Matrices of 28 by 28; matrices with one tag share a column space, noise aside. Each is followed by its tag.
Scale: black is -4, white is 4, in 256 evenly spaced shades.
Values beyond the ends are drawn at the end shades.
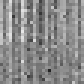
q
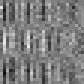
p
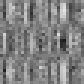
p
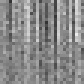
q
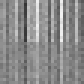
q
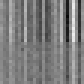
q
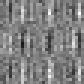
p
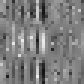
p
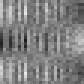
p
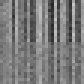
q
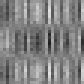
p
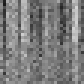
q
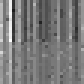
q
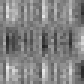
p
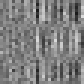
p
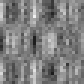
p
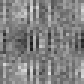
p
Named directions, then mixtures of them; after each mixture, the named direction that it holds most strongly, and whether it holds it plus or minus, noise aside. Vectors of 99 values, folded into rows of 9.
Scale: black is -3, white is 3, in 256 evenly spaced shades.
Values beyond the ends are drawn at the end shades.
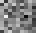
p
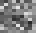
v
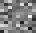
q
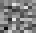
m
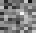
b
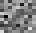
q, minus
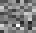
v, plus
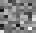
q, minus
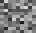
m, plus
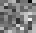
v, plus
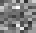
v, plus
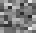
q, minus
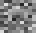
q, minus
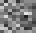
p, plus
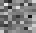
q, minus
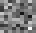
q, minus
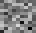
q, plus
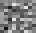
m, plus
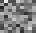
p, minus
